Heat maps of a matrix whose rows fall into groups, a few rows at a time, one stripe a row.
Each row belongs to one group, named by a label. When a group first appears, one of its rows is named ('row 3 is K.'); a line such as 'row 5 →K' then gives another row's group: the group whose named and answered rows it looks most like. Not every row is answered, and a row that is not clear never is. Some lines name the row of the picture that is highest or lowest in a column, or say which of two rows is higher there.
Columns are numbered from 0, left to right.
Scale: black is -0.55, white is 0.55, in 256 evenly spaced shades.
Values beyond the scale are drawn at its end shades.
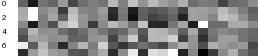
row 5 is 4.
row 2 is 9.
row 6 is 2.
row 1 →9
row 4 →4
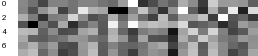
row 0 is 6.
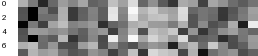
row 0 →6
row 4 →4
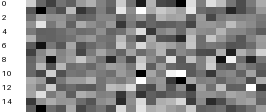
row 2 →4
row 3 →9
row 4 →6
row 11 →6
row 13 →9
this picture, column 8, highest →12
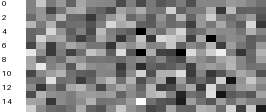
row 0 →9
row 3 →2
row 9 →9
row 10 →4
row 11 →2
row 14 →6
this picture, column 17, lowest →12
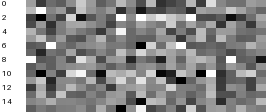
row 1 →9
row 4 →6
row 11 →6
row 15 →6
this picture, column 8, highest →10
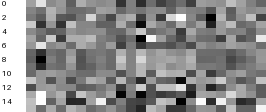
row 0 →9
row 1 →2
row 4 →6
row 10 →4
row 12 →4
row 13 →9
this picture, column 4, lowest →14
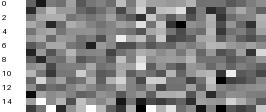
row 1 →4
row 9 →6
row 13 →4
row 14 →9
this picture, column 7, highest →15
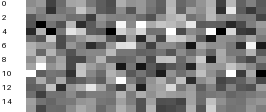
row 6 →2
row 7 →2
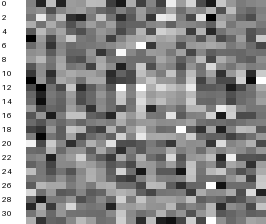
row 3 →2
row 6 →6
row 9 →6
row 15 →6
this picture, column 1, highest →2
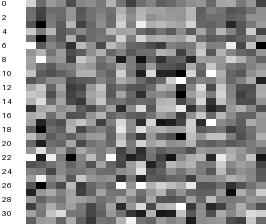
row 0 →2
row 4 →2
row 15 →4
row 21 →9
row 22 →2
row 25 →9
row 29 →4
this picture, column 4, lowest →22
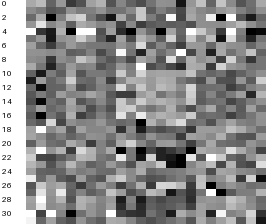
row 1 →6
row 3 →9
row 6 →6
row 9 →6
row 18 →9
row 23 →6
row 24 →6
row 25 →2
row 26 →4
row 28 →9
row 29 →9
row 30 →2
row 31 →2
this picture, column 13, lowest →4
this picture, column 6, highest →4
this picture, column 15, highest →7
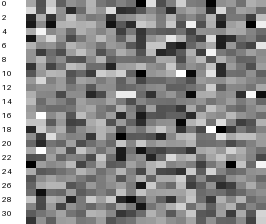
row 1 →2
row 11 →9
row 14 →2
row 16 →9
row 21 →9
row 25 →4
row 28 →2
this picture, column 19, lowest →18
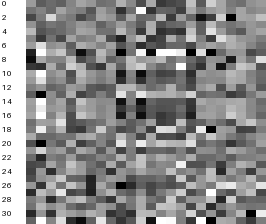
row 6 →9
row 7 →4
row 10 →9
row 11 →9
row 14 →9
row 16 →9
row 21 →9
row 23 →4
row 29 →4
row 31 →4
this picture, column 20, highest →26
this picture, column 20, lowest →2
